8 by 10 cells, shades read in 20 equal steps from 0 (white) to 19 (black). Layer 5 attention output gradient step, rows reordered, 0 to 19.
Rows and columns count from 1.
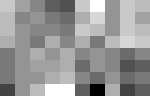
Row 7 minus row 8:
-4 0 3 6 5 -3 -8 2 -3 -2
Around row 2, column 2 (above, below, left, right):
7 8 5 8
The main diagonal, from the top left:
4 9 9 6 6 11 11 6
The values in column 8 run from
5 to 9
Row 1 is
4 7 9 12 13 4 0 8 4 5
